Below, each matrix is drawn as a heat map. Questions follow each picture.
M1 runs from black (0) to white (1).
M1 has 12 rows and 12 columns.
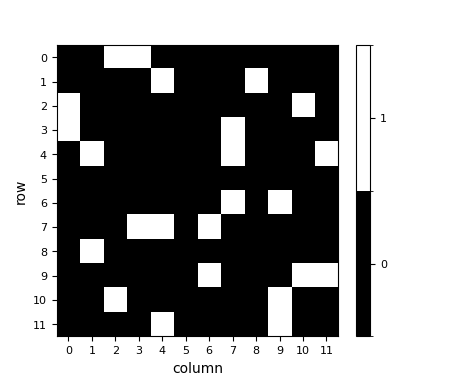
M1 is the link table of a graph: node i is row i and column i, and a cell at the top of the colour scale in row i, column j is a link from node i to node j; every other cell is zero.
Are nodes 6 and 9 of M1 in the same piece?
yes
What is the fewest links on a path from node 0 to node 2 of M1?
1
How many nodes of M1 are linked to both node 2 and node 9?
1
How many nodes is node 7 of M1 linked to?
3
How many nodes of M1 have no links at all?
1
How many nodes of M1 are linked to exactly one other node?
1
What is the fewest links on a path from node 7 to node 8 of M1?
3
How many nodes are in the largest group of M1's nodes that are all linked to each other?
2
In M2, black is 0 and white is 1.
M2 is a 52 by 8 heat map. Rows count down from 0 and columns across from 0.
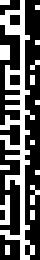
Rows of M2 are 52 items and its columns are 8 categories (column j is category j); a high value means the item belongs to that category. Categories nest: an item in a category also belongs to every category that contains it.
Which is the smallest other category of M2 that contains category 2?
3
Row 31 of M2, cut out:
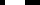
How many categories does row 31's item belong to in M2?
4
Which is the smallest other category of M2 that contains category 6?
1
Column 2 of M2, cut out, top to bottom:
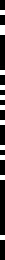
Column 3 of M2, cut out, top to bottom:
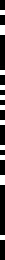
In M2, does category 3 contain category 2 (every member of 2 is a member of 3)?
yes
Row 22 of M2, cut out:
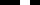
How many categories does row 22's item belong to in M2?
2
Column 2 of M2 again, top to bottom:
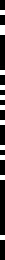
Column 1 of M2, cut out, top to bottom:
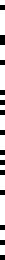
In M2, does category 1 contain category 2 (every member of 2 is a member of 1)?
yes
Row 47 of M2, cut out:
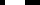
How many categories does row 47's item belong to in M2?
4
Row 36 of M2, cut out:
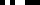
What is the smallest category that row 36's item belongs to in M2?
3
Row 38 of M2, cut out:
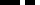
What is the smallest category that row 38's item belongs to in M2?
7
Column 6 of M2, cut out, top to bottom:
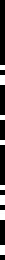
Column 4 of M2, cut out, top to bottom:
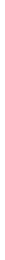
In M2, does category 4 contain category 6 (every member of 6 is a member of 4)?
yes
